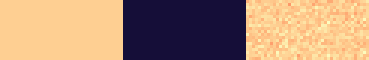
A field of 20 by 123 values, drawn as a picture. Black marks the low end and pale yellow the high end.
The table splits into one row of 3 panels. Panel 1,1: very high, flat. Panel 1,2: very low, flat. Panel 1,3: very high, fine-grained, faint in contrast.
